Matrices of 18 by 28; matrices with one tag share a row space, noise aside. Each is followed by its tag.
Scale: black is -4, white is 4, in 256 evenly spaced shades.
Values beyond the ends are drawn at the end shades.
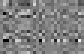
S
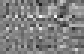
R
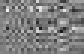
R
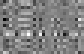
S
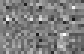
R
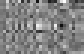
R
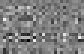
S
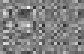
S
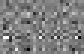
S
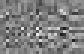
R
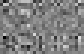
S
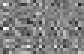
S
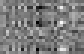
R
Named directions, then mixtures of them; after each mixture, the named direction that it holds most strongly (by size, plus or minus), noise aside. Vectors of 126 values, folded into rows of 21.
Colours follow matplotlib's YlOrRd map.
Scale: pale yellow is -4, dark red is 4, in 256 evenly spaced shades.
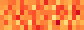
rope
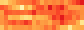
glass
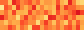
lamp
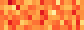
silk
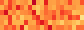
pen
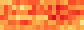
glass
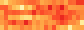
glass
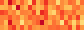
silk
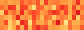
rope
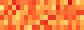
lamp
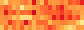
glass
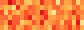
silk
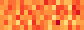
rope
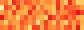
lamp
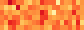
silk
